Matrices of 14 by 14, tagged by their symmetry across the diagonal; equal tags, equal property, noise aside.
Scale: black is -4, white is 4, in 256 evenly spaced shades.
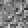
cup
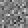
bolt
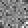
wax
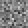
cup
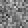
cup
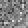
wax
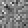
wax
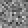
cup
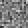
cup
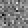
bolt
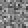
cup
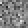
bolt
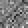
wax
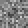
wax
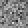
bolt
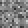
cup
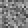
cup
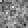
wax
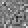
wax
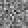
cup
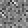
wax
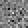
wax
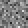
cup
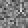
bolt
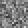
bolt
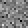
bolt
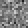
bolt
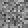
bolt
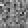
bolt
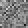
wax
